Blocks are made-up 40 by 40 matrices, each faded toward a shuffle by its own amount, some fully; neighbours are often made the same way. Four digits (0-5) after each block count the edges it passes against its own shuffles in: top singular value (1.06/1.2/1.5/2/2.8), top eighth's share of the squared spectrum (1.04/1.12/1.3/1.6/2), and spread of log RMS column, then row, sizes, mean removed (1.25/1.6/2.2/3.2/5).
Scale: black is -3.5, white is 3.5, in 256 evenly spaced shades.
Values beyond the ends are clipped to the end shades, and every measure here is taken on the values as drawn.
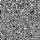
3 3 1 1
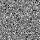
2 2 0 0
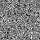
2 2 1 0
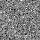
1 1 0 0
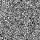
0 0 0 0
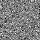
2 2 0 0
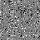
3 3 1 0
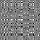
4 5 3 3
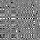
4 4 2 3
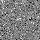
0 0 0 0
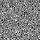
1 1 1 0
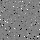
0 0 0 0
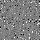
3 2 1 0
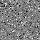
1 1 0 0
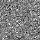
2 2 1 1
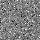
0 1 0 0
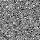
0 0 0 0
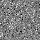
0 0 0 0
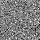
1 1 0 0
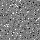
1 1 0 1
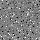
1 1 0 0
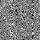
2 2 2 0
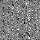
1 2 3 0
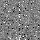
2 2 2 0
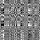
4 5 3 3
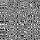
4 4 2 2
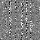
2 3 3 0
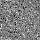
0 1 1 0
